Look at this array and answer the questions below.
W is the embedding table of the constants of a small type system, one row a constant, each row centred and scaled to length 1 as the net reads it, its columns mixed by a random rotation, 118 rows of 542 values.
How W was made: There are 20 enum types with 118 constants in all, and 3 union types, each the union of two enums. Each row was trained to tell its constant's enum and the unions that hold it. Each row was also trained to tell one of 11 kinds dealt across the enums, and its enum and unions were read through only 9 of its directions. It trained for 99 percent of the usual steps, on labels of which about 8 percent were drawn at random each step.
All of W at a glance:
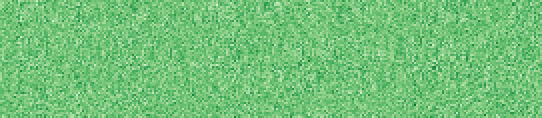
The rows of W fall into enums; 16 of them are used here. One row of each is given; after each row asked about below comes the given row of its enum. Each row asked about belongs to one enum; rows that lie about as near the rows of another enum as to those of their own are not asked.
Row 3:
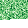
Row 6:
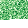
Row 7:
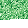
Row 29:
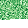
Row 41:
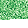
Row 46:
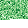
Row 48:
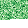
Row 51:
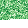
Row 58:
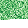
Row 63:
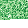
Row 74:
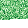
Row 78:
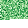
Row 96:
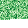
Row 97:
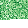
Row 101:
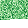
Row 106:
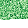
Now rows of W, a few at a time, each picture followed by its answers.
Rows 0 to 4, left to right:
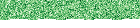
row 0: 97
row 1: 6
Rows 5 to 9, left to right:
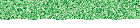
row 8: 63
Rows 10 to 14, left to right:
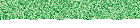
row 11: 29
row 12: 58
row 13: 6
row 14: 46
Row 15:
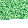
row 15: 58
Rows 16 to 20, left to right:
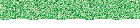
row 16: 6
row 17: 106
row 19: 106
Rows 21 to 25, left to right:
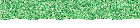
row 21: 101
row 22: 96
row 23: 6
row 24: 46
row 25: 51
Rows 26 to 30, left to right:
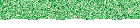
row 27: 51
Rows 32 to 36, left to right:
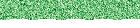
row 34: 51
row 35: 106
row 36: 41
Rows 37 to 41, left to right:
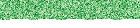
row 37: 106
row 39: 51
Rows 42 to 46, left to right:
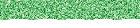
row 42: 97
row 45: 3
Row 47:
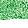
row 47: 41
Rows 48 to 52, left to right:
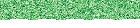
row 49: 6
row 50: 78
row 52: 106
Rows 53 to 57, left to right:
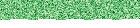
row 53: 46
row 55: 6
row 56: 58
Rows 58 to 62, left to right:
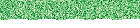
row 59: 97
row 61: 3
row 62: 78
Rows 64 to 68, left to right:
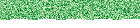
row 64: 3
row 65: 97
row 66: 78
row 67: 106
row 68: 101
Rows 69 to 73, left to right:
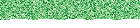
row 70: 97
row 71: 3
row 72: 41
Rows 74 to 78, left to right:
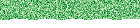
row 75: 78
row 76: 101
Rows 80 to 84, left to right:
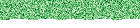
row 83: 46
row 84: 101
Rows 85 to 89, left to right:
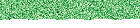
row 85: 3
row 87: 58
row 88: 78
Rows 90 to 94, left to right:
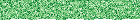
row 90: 7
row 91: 41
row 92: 96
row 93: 51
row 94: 74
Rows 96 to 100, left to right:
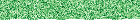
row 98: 58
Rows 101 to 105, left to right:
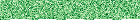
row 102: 97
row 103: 46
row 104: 29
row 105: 58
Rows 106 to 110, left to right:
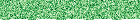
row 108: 96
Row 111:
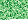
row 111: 41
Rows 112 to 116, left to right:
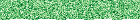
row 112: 74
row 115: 78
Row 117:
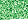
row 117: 96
